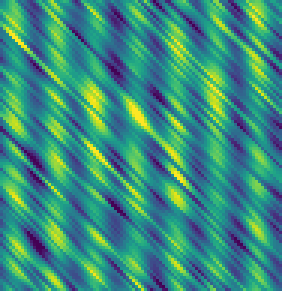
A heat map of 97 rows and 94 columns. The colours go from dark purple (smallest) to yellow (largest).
Ninth with the highest average: centre. Slope: none. Stripes: upright, repeating 7 times. Histogram: bell-shaped.
